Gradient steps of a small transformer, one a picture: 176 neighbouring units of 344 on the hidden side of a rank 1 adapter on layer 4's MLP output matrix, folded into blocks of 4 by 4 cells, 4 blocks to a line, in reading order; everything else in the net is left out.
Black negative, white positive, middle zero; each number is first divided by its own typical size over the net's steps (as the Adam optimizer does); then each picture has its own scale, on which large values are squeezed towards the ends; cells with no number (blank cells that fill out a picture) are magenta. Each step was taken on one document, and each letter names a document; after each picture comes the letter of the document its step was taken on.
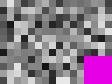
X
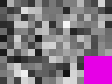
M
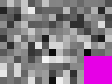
X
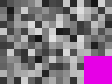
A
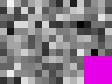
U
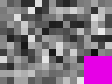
X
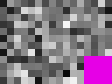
M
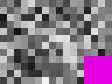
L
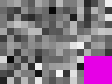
A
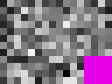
M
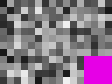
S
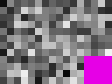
S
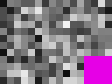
S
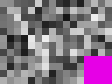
X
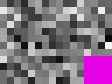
X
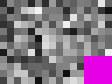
M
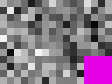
L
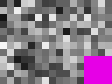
L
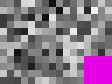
L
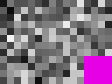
S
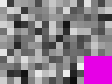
A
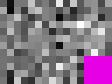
U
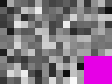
S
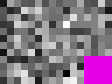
M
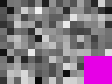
S
